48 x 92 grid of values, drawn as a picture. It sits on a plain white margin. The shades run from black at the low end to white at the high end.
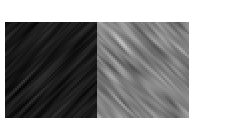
The table splits into one row of 2 panels. Panel 1,1: very low, slanting up to the right, faint in contrast. Panel 1,2: middling, slanting down to the right.
